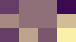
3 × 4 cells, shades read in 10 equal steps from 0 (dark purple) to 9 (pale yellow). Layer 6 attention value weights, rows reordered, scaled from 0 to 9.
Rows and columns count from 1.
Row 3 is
2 6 3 9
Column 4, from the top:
0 7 9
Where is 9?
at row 3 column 4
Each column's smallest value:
2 4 3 0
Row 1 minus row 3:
0 -2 1 -9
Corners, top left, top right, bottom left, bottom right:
2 0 2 9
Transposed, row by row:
2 5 2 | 4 4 6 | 4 4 3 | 0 7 9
